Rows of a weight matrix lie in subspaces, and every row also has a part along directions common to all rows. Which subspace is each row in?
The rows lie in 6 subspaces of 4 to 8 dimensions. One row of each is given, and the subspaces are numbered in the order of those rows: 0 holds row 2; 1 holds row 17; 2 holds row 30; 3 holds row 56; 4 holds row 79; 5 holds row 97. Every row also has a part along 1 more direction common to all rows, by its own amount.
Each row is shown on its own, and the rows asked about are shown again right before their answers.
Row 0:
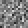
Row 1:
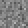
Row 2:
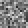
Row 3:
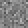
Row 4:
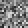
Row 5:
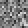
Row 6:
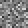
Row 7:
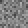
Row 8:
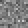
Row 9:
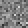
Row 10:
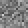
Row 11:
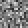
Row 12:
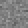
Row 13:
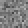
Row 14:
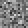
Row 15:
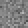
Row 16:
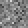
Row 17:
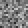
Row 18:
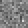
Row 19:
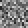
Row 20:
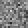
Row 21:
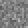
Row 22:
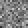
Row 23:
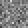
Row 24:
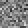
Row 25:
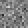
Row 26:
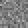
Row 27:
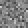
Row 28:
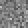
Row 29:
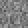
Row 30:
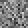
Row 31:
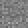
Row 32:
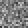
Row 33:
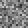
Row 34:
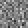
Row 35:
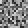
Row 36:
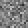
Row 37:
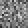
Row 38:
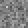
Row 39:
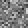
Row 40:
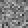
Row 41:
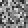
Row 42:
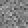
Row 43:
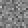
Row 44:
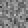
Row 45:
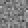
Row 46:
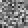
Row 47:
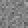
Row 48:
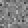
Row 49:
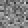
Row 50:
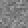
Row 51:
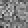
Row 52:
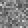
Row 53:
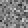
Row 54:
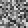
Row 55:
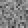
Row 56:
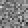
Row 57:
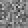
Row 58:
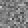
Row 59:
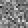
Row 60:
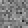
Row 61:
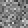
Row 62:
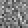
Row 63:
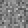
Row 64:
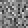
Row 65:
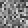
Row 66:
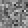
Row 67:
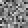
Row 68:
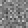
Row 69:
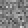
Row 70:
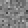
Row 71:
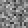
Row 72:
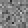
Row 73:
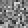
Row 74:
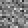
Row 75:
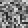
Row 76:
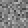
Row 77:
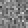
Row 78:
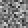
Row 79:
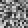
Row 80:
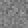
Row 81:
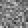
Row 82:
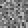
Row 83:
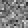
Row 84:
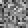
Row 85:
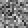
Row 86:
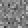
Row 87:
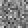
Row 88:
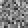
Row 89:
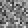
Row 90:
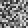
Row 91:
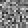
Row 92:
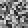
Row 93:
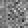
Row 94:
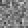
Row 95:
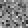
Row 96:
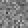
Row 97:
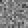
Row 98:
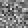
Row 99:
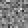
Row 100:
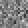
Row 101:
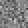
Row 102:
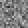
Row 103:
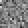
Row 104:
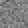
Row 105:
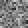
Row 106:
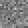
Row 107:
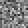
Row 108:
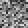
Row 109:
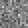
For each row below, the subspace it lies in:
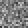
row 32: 3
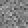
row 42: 1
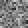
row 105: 0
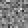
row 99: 5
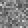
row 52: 3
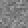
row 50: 3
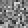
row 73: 4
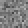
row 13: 1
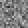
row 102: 1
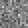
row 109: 1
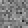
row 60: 4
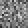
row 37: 1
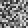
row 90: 3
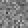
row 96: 2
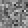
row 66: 3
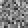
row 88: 5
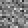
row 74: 5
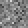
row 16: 0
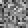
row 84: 5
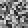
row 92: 0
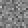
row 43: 0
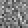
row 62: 1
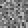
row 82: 5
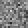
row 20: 3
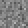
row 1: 4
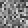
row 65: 5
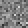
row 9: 4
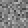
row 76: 0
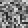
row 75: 4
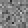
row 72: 0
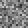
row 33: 3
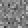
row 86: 5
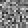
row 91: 0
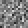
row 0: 1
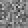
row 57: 0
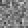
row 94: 4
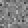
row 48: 5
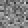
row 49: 3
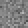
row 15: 3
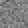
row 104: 5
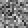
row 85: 1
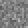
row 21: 4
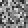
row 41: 5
